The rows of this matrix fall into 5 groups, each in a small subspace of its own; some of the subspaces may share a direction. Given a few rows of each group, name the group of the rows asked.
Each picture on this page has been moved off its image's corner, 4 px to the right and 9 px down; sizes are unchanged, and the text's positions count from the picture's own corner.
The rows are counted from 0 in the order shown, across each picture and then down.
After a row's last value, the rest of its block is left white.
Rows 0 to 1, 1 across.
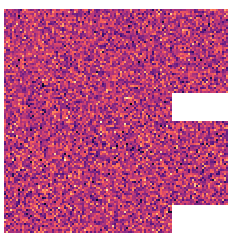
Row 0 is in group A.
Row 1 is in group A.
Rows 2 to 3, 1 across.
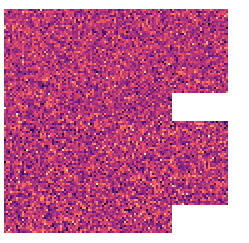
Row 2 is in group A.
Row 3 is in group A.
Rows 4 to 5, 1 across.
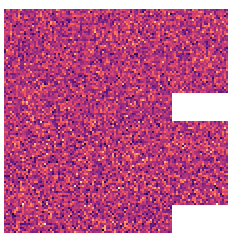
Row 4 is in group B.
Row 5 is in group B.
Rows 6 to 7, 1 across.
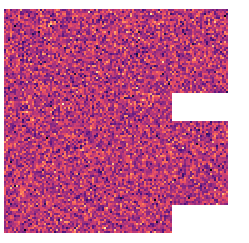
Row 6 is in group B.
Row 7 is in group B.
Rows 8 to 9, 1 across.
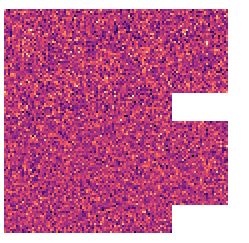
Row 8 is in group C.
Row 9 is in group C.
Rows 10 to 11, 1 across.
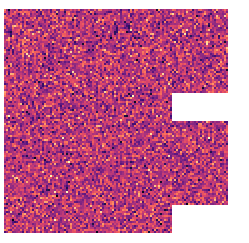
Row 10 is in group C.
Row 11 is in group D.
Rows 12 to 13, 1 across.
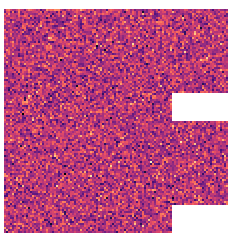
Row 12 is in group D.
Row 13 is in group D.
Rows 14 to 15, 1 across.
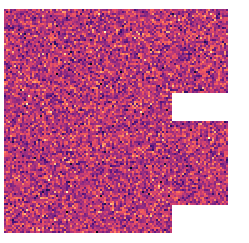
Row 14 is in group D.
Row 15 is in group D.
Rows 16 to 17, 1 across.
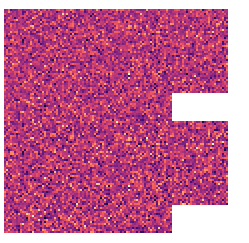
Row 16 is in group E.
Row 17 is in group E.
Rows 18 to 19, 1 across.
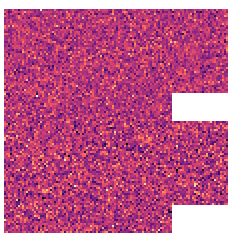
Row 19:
A
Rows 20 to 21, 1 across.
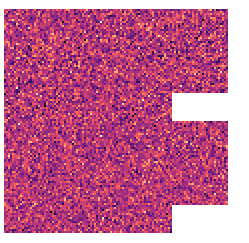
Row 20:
A
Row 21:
C
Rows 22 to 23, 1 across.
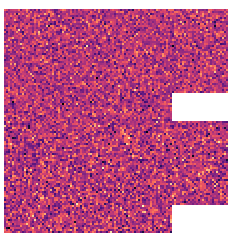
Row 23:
C
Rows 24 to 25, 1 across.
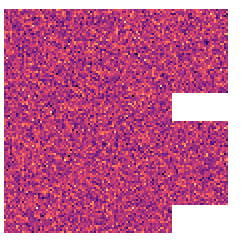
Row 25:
A
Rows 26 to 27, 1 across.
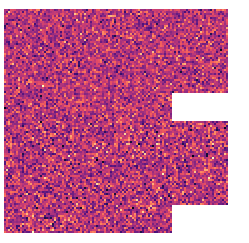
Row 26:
A
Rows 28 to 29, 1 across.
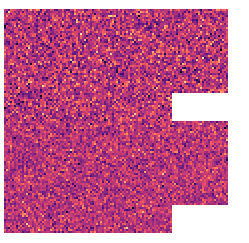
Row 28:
A
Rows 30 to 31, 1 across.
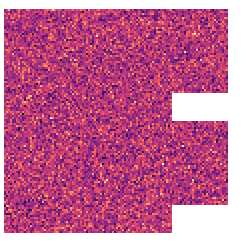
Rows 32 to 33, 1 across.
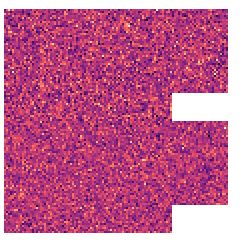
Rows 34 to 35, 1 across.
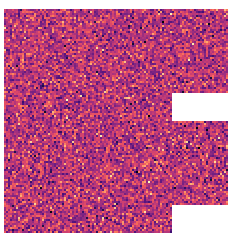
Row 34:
A
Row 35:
C
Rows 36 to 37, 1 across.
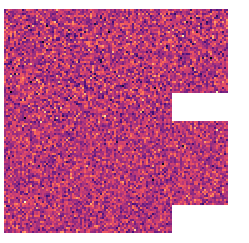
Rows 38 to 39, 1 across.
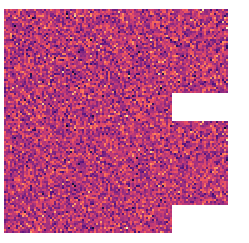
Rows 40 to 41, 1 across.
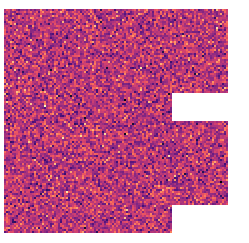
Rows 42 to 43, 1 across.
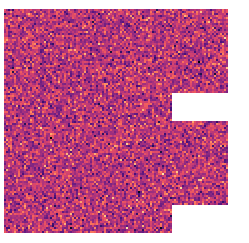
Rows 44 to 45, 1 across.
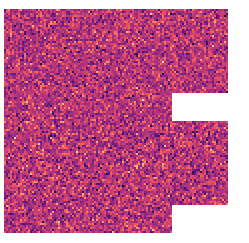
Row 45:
B
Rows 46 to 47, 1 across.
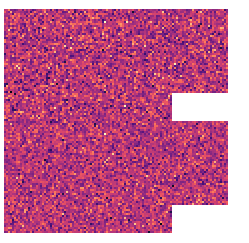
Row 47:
D
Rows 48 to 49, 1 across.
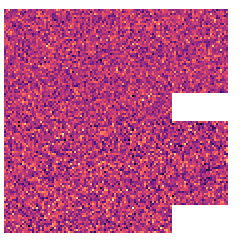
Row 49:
B
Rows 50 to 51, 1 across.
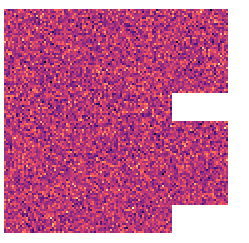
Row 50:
C
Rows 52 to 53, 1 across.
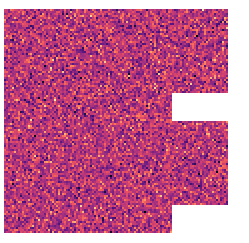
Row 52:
E
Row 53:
C
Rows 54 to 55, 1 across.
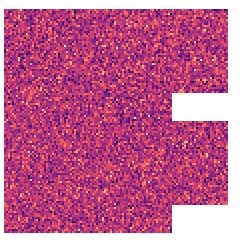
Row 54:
A
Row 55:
C
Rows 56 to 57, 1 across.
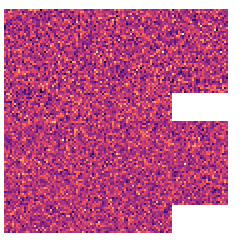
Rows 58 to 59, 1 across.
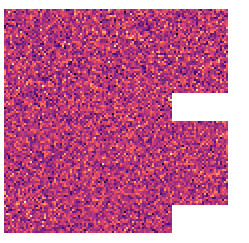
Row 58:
A
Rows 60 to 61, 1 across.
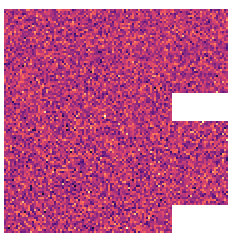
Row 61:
E
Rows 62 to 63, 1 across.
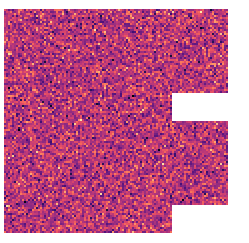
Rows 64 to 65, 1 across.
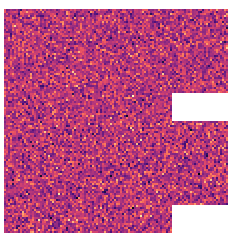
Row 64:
E
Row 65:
C
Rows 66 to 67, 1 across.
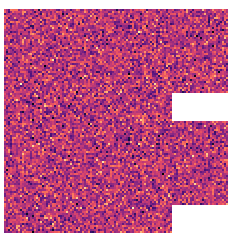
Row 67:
E
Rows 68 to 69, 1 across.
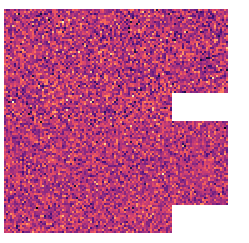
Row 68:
B
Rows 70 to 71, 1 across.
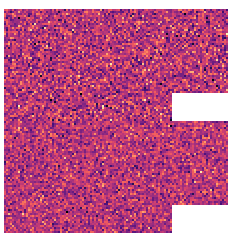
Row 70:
C
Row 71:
A
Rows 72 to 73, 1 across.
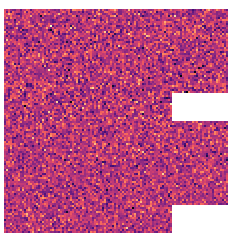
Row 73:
A
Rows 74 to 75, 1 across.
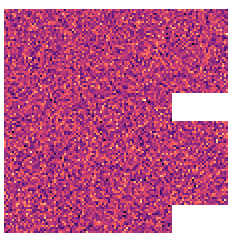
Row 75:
A
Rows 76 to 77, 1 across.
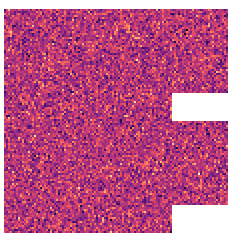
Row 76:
C
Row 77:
C
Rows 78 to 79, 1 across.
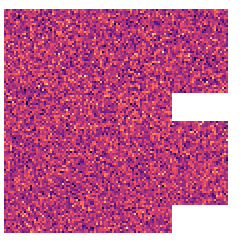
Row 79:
E
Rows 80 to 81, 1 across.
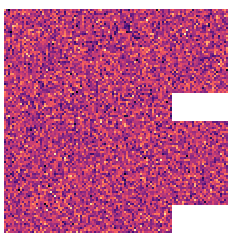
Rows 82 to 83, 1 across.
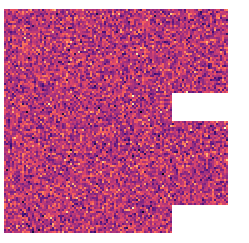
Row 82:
D
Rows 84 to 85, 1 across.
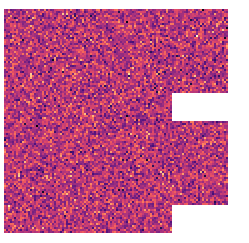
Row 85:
D
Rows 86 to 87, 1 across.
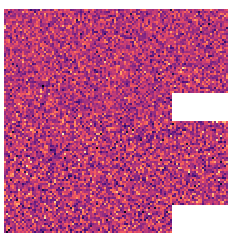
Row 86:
A
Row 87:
A
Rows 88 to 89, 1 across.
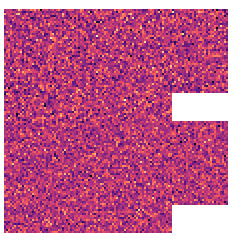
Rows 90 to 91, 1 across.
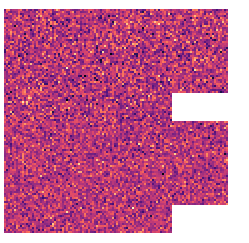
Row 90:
A
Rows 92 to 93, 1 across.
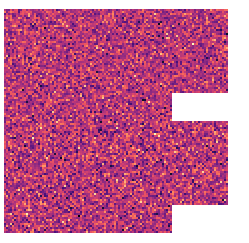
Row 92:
C
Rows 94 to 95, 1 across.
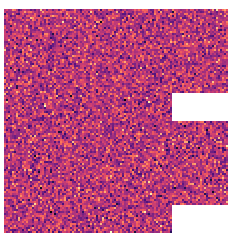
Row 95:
C
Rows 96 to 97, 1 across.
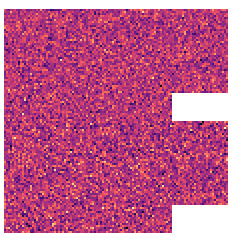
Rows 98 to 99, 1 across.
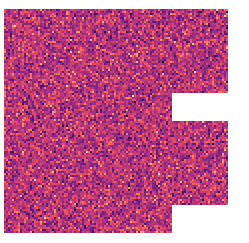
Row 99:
E
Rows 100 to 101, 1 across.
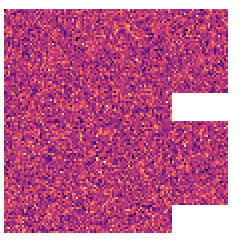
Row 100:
C
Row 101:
D
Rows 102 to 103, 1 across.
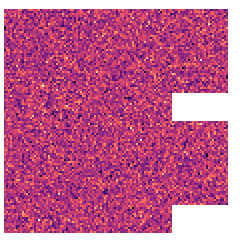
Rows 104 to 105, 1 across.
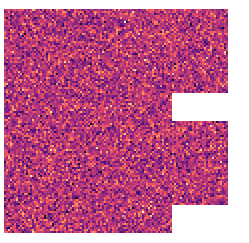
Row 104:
D
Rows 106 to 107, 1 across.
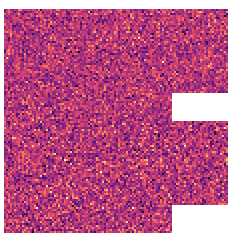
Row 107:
A
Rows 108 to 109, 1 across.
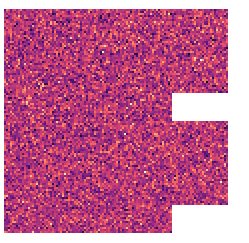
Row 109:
D
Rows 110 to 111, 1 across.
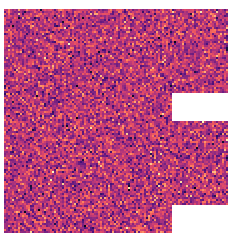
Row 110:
B
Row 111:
E
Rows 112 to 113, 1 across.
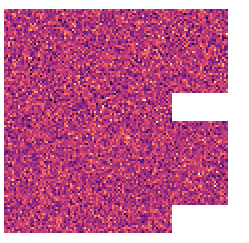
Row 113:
C
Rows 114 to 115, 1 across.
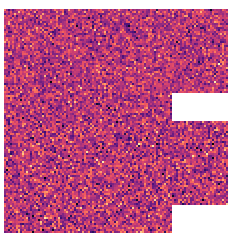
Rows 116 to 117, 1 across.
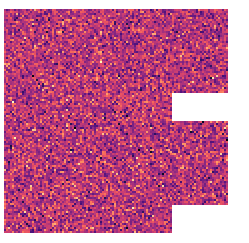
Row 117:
E
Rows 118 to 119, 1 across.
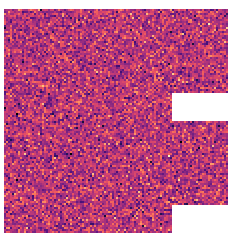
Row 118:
A
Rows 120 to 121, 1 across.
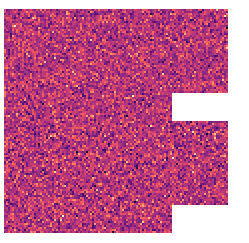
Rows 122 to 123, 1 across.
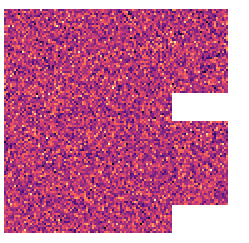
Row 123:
B
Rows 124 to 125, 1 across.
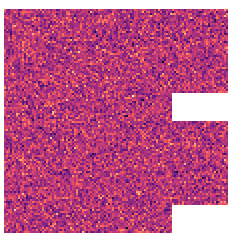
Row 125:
D
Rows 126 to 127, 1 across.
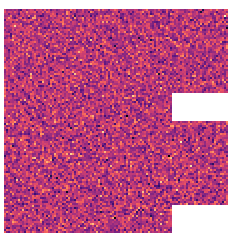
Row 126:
E
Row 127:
D
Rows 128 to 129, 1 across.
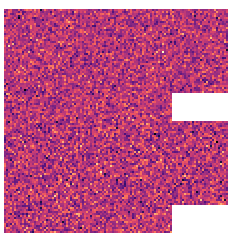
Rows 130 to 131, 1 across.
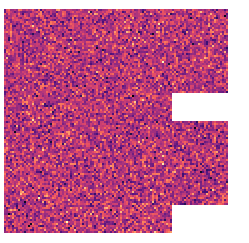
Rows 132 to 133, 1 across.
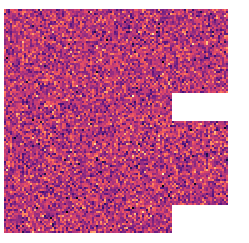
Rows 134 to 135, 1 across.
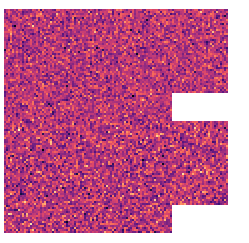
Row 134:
D
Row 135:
B
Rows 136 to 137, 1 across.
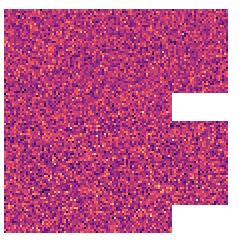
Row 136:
A
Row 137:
D
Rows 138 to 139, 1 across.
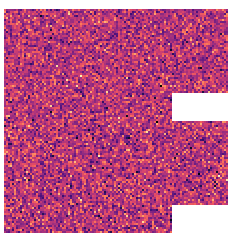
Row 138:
D
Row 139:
C
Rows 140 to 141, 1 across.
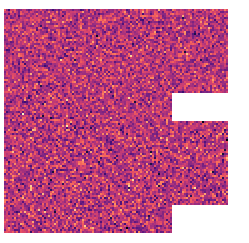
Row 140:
D
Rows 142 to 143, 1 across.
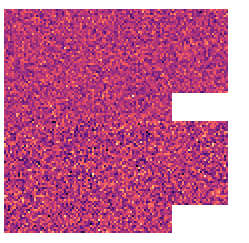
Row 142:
C
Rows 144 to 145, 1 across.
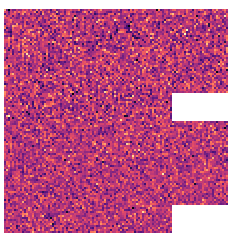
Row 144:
C
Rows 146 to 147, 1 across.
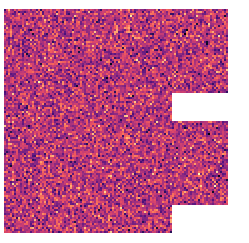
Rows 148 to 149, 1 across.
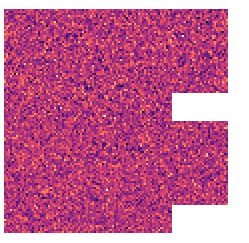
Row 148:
B
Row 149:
A
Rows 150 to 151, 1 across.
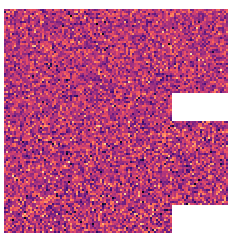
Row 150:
D
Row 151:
D
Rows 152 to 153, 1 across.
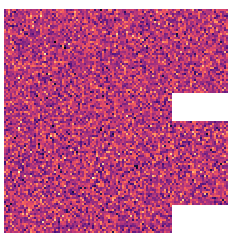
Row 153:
B
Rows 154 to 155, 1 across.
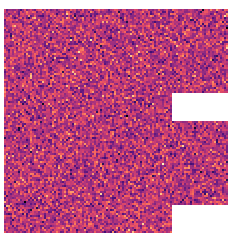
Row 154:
E
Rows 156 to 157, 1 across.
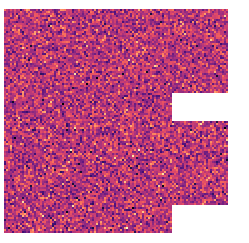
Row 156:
B
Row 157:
E
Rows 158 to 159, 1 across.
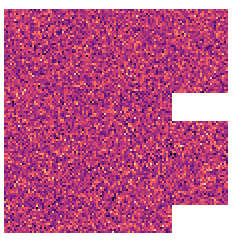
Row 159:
B
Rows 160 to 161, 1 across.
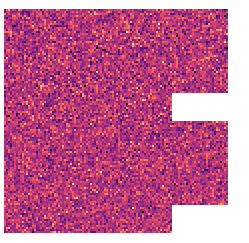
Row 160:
C
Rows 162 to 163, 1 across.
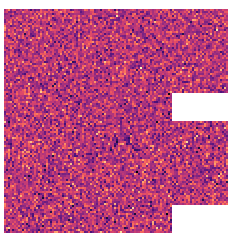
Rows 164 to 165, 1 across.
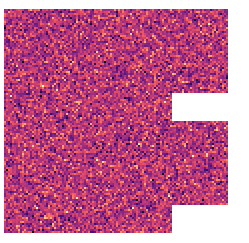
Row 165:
E
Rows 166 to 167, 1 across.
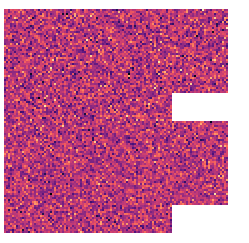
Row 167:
C
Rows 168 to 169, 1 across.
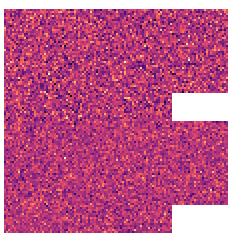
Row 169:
A
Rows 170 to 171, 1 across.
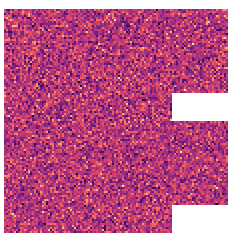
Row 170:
C
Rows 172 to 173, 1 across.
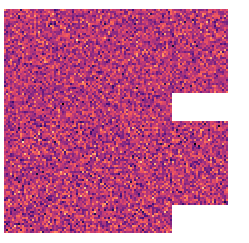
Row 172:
B
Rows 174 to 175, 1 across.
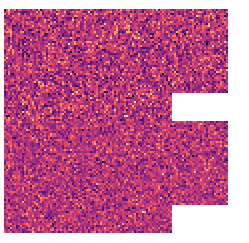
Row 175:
C
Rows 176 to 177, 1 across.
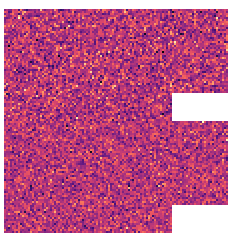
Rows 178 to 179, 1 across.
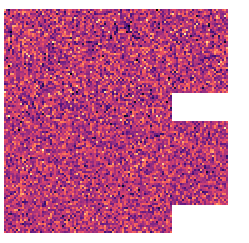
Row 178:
C
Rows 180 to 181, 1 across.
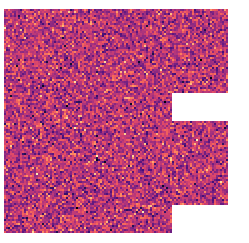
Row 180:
A
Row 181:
D
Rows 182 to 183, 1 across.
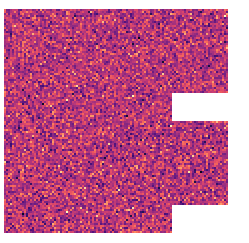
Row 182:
E
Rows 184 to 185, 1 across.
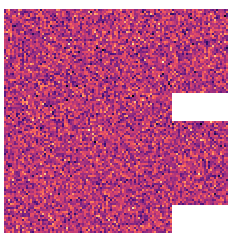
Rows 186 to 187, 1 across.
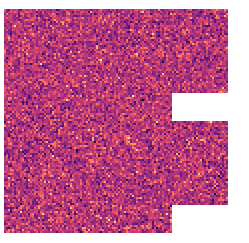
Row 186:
A
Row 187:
C
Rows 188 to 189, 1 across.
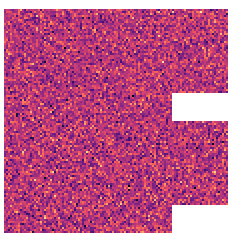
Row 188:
C
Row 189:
E
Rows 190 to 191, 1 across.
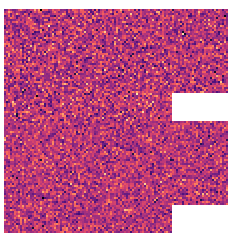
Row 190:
B
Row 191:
A
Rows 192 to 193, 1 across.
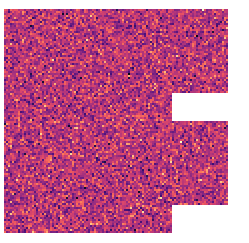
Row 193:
D
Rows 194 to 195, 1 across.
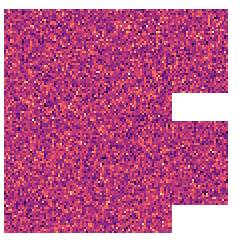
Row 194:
E
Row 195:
A
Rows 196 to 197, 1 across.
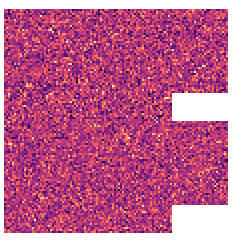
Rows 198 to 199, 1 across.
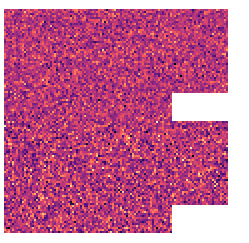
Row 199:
C
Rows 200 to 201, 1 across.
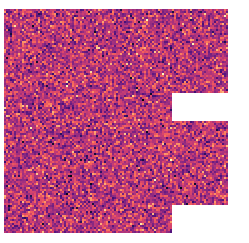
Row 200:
D
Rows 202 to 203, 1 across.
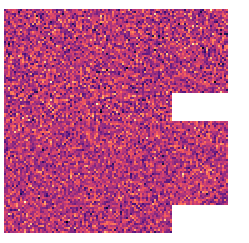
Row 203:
B
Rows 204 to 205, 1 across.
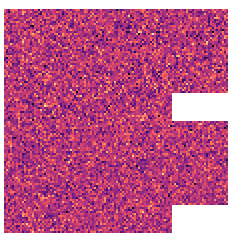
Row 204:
E
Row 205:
D
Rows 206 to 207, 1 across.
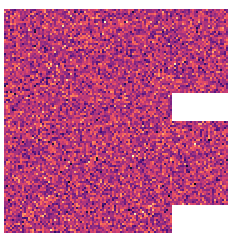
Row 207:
D
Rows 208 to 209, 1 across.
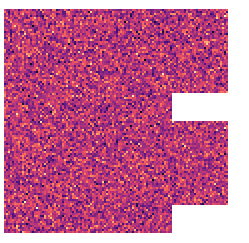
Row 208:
D
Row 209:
B
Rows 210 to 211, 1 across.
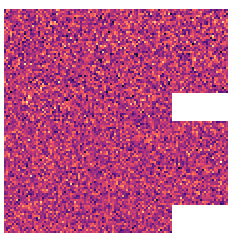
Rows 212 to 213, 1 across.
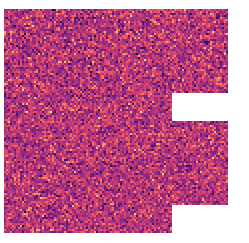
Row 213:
D
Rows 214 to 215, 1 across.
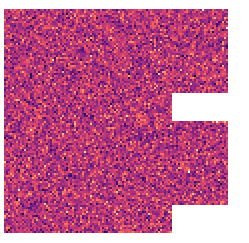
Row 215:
A
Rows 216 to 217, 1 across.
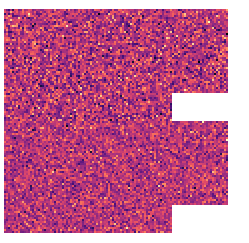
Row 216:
C
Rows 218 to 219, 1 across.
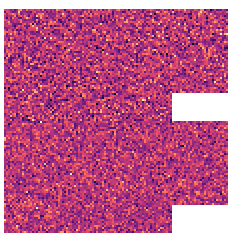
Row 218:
C
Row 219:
A
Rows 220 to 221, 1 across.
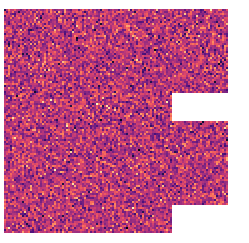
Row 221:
E
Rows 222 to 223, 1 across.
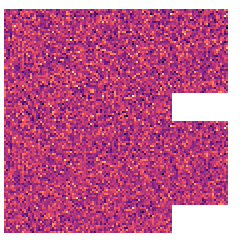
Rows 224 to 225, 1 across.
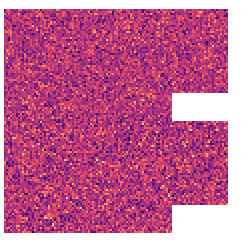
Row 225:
E
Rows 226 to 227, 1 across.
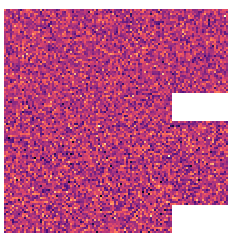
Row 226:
B
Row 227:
D
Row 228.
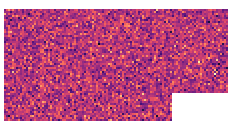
